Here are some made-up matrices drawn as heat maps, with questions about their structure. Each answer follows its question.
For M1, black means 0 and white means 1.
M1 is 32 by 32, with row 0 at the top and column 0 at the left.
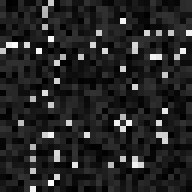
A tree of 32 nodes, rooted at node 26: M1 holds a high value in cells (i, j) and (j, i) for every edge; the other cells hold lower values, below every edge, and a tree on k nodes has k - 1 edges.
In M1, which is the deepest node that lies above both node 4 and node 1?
7
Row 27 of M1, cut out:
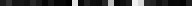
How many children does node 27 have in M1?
3
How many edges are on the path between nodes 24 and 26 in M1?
2
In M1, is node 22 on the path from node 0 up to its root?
yes
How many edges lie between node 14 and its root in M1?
2
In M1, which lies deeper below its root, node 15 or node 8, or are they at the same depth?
node 15
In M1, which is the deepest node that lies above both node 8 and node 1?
22
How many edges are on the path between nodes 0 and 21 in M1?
5
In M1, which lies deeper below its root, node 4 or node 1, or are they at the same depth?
the same depth
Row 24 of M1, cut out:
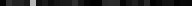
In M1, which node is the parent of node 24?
5
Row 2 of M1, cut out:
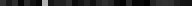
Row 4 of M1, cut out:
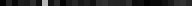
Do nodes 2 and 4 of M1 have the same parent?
yes
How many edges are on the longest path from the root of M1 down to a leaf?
3
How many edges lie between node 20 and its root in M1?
1
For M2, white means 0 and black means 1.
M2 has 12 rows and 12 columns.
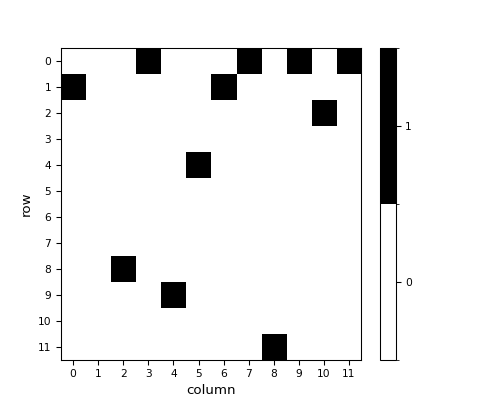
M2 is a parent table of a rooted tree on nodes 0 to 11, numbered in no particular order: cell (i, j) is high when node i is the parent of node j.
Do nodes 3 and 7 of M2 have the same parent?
yes
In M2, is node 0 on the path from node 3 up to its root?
yes
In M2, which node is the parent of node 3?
0
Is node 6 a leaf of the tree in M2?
yes
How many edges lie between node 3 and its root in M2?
2
